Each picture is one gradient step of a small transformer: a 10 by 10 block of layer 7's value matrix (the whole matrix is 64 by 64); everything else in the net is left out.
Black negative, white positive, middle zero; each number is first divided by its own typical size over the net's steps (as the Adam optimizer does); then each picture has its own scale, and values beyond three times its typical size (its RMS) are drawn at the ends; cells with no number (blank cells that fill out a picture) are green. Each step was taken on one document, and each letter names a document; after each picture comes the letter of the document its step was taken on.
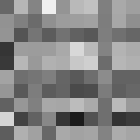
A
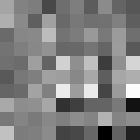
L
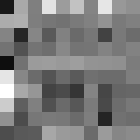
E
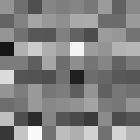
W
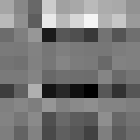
A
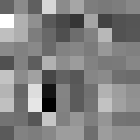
E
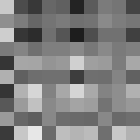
W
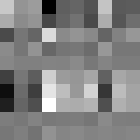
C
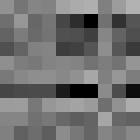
A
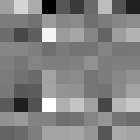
C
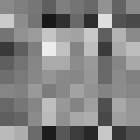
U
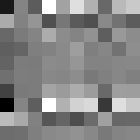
C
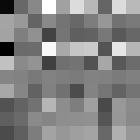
C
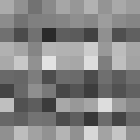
A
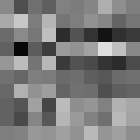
U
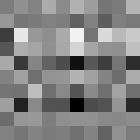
W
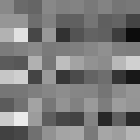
L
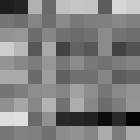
L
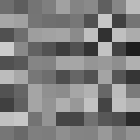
L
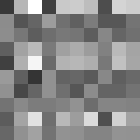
W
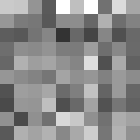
U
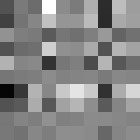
C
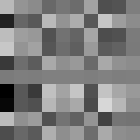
E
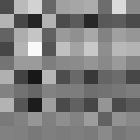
W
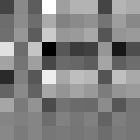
C
